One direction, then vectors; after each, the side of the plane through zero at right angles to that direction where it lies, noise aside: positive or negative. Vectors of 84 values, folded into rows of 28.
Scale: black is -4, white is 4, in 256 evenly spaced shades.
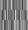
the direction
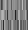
negative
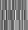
positive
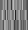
negative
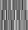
positive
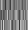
positive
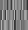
negative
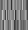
negative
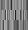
negative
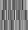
positive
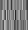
negative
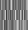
positive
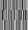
positive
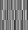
negative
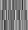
positive
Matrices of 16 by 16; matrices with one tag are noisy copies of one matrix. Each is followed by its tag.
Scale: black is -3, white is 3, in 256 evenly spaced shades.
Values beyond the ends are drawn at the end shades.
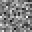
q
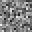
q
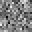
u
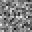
q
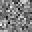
u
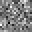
u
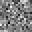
u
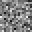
q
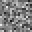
q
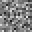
q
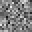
u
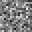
q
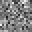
u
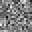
u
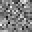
u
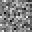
q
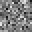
u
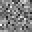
u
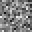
q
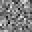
u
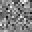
u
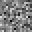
q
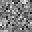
u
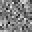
u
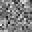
u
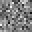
u
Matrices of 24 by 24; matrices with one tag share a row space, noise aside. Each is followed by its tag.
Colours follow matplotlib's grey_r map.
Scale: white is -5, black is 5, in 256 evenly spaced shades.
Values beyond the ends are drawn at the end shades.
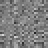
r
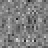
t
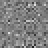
t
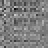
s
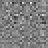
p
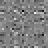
r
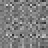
p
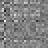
s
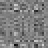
r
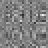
p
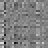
s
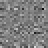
r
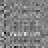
s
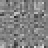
r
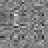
r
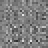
p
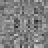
r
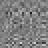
p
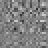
p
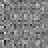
s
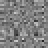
r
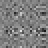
p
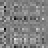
s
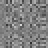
p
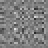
r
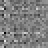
s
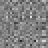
p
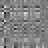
s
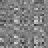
r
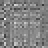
s
